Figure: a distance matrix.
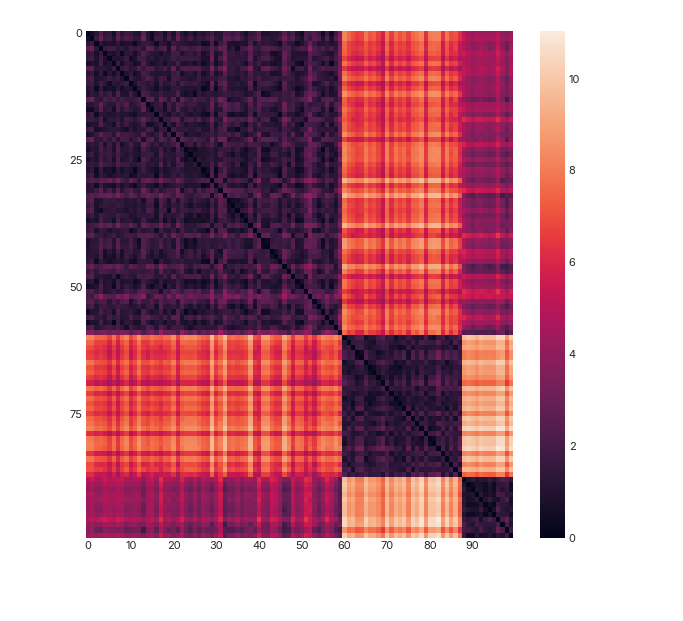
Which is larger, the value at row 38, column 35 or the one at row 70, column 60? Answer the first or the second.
the first
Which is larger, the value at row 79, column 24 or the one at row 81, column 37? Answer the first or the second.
the second
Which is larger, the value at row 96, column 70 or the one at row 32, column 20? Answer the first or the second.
the first
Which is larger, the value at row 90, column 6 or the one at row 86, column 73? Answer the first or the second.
the first
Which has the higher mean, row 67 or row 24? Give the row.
67
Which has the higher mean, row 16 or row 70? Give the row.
70
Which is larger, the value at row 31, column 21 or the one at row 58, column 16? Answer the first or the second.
the first
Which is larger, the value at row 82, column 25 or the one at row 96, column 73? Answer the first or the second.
the second
